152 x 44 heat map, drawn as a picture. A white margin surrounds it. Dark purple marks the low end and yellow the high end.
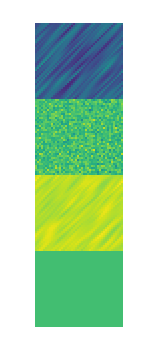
The table splits into 4 rows of 1 panel. Panel 1,1: low, slanting up to the right. Panel 2,1: high, fine-grained. Panel 3,1: very high, slanting up to the right, faint in contrast. Panel 4,1: high, flat.
